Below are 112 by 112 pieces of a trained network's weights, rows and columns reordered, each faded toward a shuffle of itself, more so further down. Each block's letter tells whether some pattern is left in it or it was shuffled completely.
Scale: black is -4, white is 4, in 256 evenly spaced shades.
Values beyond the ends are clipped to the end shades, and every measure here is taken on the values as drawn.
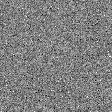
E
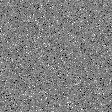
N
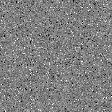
E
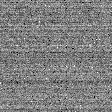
E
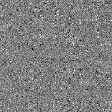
E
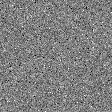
N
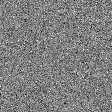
N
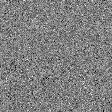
E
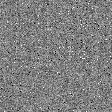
E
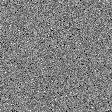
N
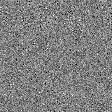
E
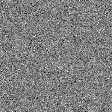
E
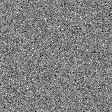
N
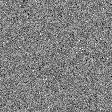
N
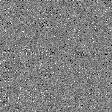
E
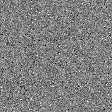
E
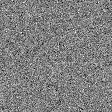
N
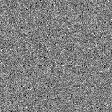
E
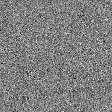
E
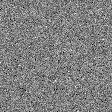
N
